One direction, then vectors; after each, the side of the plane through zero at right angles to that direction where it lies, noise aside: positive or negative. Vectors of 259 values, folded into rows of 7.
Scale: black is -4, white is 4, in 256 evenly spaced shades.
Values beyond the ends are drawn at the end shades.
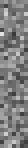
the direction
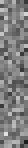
positive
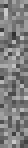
positive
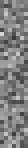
positive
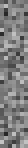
negative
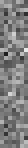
negative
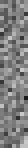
negative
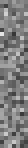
positive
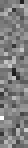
positive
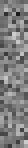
negative
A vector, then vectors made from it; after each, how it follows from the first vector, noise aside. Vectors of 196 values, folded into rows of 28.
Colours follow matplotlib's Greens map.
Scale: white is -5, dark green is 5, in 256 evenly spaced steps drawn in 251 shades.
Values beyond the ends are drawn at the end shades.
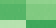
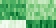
scaled up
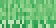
sign-scrambled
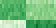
scaled up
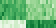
scaled up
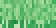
sign-scrambled
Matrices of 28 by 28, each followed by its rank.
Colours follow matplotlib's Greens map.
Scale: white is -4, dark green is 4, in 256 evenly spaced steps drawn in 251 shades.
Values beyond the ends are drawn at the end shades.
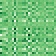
two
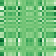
one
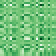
two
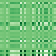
one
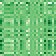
two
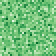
full rank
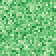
full rank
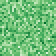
full rank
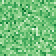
full rank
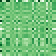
two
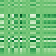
one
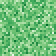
full rank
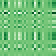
one
